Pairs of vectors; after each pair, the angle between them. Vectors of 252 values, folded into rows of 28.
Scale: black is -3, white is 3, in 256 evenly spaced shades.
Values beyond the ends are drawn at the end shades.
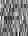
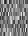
partly opposed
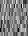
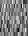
nearly parallel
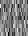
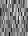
orthogonal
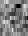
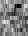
nearly parallel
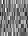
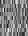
partly aligned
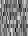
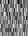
orthogonal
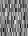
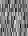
nearly parallel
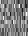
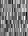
partly opposed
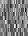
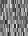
nearly opposite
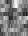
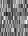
partly aligned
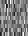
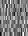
nearly parallel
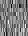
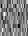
orthogonal
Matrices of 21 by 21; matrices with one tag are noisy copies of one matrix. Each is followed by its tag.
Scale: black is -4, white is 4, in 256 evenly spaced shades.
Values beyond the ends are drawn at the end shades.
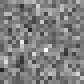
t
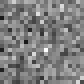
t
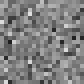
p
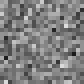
p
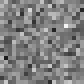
p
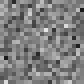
p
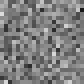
p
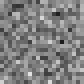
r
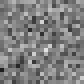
t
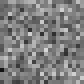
t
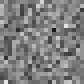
p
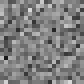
p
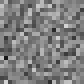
p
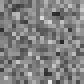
r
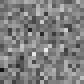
t
